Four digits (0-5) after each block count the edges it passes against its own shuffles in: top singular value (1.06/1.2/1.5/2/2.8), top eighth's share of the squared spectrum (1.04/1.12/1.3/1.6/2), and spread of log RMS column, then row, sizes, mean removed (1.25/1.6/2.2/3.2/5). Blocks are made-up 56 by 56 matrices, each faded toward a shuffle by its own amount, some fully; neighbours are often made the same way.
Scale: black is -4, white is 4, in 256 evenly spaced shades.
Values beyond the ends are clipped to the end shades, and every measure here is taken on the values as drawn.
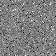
0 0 0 0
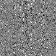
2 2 3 0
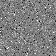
0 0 0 0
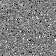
0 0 0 0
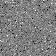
0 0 0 0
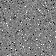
0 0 0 0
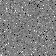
0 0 0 0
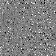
2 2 1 1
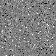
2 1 0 0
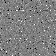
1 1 0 0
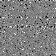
3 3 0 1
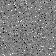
0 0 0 0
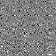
3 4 1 3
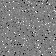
0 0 0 0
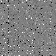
3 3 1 1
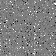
2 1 1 0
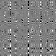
5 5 3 2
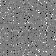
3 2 1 0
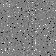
2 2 0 0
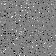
2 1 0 0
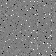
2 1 0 0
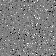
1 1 0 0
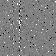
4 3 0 0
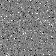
1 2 0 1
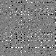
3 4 2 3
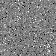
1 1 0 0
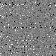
3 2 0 1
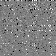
3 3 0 2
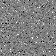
1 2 1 1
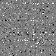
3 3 1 2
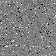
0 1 0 0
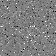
1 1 0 0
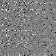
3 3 2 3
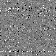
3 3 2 2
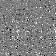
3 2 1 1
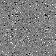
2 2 1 1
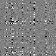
3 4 3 3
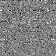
2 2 0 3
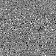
1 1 0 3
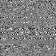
1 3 0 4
